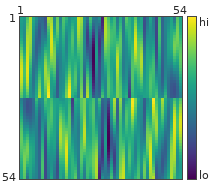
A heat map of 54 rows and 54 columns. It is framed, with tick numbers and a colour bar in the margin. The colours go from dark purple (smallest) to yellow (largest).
A half turn leaves it unchanged. There is no overall slope. Streaks run downward.
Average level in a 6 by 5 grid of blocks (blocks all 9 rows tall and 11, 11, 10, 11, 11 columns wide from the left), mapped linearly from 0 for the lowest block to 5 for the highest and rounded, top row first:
34132 | 43042 | 53131 | 13135 | 24034 | 23143
